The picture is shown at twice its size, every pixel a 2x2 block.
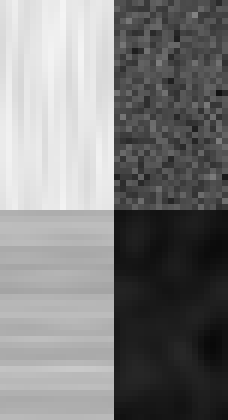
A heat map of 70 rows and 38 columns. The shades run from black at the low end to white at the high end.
It is made of 2 by 2 panels. Panel 1,1: very high, streaked downward, faint in contrast. Panel 1,2: low, fine-grained. Panel 2,1: high, streaked across, faint in contrast. Panel 2,2: very low, blotchy, faint in contrast.
